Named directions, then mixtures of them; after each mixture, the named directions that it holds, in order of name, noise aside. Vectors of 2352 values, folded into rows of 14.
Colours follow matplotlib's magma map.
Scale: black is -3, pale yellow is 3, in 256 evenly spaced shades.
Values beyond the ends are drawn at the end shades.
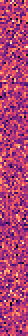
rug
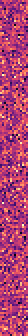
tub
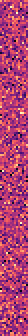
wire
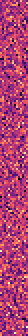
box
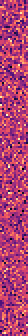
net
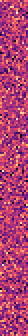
wire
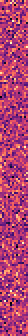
rug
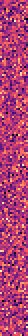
box, tub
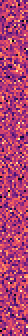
box, net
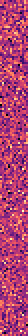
net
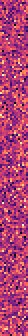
tub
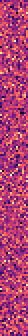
wire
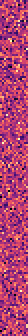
box, net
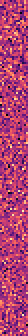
net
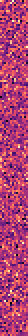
rug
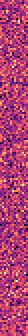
rug, tub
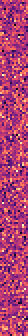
tub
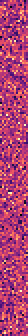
net, wire
